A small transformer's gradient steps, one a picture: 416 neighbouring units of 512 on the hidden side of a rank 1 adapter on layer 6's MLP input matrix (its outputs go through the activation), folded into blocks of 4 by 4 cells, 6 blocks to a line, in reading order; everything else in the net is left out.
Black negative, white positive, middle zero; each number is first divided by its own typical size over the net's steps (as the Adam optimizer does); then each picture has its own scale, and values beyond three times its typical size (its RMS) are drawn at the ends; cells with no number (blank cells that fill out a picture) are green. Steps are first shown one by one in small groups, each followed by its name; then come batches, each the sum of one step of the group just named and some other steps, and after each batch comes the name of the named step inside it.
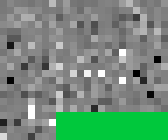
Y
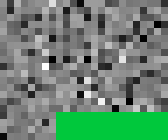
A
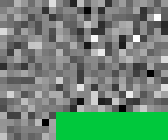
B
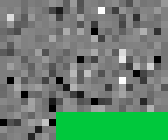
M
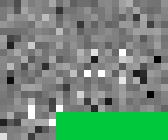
Y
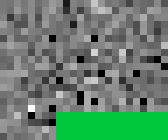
A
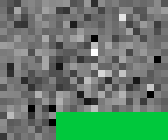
A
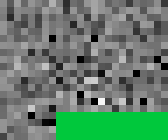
A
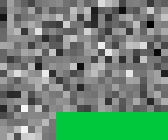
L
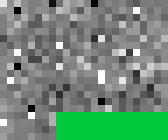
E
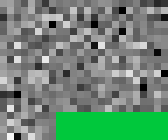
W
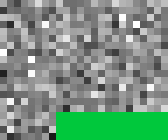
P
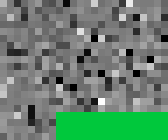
W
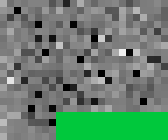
E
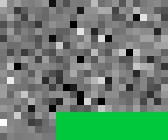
E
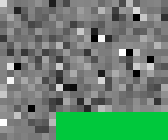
E
